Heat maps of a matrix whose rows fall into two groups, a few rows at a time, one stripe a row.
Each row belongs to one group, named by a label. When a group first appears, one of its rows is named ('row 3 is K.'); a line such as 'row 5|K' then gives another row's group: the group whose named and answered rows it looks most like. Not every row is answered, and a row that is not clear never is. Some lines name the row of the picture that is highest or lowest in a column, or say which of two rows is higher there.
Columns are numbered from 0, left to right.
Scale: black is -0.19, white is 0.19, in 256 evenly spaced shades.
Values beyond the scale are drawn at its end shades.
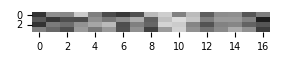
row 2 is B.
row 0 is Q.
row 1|B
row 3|B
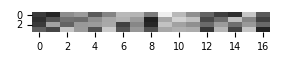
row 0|B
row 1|B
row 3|B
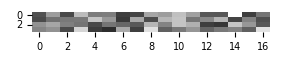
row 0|Q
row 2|Q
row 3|Q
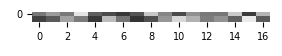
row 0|Q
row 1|B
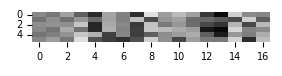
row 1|B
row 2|Q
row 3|Q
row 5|Q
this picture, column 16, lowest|1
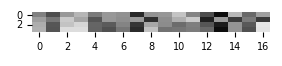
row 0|Q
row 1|B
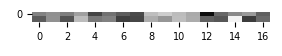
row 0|Q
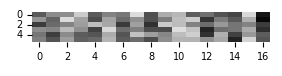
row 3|B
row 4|B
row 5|B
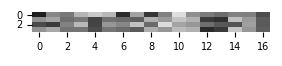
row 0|B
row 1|Q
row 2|B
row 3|Q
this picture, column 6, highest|2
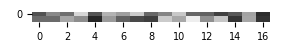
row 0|B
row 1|B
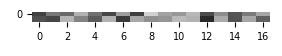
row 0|Q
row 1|B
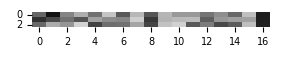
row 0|B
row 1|B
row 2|B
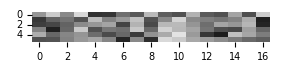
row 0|Q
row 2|B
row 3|B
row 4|Q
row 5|B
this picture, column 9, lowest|0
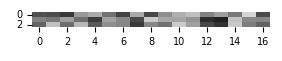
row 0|B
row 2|Q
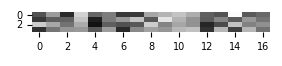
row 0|Q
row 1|B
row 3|B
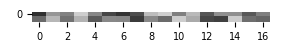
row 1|Q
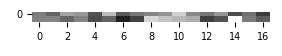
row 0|B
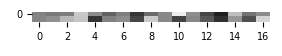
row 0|Q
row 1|Q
